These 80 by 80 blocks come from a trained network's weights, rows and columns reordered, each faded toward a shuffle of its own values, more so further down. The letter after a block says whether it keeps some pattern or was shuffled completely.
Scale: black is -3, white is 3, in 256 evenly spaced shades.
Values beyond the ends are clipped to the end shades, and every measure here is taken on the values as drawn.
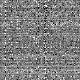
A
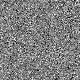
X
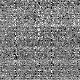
A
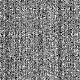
A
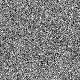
X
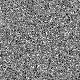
X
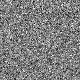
X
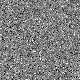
X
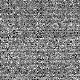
A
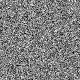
X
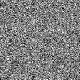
A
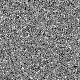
X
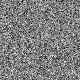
X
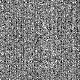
A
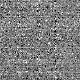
A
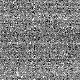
A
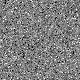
X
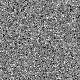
X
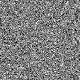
A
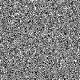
A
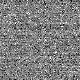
A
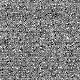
A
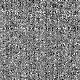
A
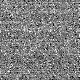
A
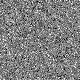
X
